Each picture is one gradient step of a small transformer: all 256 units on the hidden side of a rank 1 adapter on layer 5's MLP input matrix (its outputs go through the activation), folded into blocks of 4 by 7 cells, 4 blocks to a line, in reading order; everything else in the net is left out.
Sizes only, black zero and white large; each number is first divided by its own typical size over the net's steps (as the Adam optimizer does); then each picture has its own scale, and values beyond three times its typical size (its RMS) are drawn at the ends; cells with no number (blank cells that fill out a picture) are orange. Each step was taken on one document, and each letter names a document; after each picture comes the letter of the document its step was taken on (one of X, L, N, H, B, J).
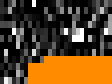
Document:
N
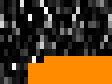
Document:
N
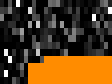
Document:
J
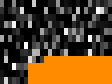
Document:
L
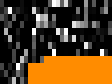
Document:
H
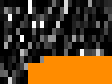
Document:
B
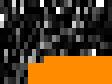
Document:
N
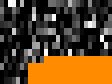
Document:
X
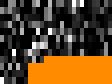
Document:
X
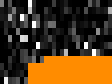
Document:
B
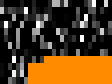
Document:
H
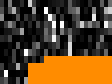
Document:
J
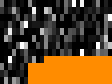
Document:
J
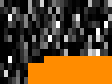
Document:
B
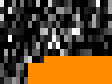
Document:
L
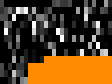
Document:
H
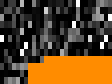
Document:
N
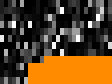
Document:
L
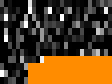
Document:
B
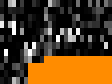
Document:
N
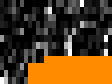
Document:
J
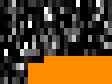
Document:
N
